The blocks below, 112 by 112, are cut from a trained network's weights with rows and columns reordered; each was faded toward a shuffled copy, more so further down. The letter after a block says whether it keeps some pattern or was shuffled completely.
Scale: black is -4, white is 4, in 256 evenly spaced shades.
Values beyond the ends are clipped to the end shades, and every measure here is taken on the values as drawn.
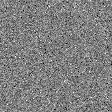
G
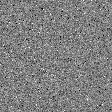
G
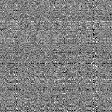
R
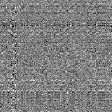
R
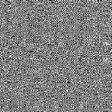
R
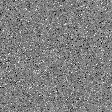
G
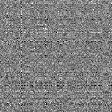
R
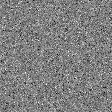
G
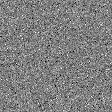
G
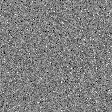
G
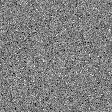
G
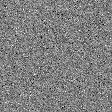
G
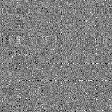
R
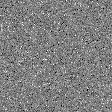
G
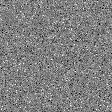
G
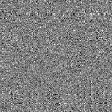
R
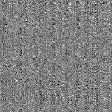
R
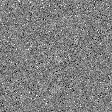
G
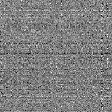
R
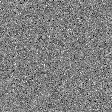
G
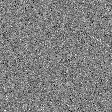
G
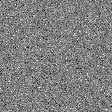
G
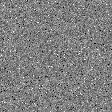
G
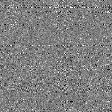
R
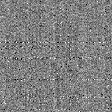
R
